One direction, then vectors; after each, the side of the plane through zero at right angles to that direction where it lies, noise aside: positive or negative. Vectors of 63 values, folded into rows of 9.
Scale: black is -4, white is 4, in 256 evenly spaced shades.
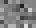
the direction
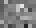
negative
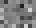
positive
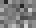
positive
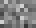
negative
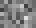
negative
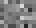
negative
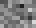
positive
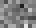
positive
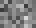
negative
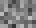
negative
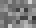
positive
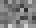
positive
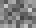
positive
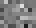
negative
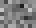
positive
